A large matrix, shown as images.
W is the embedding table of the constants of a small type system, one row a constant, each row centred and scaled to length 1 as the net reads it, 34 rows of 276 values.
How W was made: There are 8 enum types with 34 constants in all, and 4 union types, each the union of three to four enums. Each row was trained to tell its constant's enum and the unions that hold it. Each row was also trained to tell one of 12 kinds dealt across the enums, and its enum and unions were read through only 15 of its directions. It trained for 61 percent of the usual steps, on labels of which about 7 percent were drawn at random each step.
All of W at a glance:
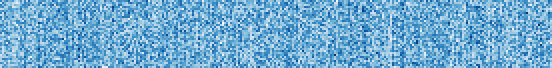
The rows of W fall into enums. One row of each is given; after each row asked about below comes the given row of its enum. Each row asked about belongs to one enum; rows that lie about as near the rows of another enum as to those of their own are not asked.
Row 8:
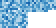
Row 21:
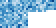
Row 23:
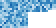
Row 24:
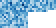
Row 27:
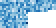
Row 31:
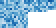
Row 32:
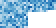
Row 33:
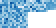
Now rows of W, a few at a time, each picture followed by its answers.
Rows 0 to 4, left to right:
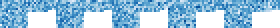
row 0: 8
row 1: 27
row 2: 27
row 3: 24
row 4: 21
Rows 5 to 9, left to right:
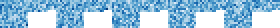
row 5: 33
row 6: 8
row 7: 8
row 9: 21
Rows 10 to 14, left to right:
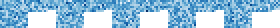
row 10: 31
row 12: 31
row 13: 32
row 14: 33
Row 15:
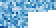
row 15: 32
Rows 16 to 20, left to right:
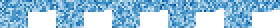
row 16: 24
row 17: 23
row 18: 32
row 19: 33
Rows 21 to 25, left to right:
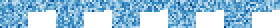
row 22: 8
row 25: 23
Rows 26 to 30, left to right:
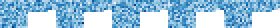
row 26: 27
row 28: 23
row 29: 24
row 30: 27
